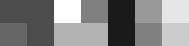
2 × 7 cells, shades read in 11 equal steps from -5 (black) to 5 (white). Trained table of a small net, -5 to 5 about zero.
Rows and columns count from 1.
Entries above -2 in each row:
4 5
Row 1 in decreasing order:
5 4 1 0 -2 -2 -4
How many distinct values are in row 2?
6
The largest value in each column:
-1 -2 5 2 -4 1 4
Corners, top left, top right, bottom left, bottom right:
-2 4 -1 3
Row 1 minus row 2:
-1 0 3 -2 0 1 1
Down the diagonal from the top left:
-2 -2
